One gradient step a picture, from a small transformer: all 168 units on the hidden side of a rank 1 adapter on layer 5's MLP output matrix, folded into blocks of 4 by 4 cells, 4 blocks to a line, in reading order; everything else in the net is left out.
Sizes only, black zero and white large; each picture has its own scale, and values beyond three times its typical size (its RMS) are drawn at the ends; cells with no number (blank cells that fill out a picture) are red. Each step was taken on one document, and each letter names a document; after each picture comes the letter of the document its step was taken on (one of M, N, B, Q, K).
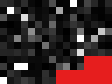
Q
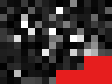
Q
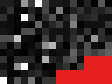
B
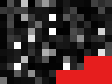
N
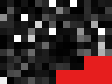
Q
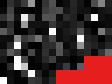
N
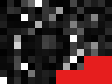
B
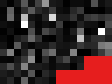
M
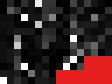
B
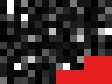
M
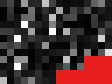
N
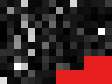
M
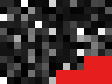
Q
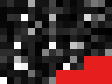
B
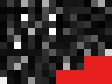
N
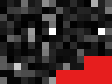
M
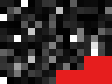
Q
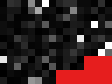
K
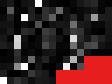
B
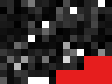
K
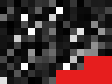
Q
